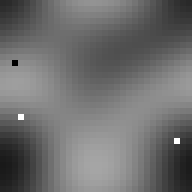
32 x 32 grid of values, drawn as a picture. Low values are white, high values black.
No overall slope runs across the table. Values change most from cell to cell in the bottom right. The ninth with the lowest average is the bottom middle. There are no regular stripes. Three lone cells stand out: one far higher and two far lower than their neighbours.
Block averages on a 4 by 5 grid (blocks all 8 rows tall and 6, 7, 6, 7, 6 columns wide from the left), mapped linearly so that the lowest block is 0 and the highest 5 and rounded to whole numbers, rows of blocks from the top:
4 2 2 3 4
1 2 3 2 1
2 1 1 1 2
5 2 0 1 5
